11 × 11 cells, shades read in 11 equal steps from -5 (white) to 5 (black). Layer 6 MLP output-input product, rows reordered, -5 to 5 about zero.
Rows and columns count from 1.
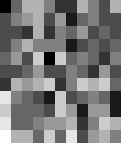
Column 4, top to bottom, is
-2 -2 -2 0 -3 -1 -2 2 1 0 1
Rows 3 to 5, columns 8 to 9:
-1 2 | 2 1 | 0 1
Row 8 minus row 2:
-6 0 2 4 2 -2 -2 0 0 -1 2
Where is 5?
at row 1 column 1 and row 5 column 5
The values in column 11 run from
-2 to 4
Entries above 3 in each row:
1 1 0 1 1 0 0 2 2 0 0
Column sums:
1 2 1 -8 11 -2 8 8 3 1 12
